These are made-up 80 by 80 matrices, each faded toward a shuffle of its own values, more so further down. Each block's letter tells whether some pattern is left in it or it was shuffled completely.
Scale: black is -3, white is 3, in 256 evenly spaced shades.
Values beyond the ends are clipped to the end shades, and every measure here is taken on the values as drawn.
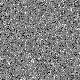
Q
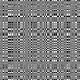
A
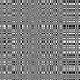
A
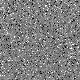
Q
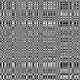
A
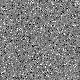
Q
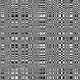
A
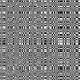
A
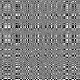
A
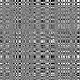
A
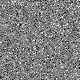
Q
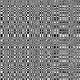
A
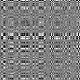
A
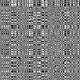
A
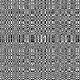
A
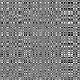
A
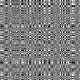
A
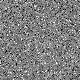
Q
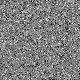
Q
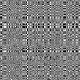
A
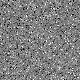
Q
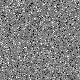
Q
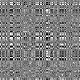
A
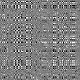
A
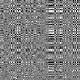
A
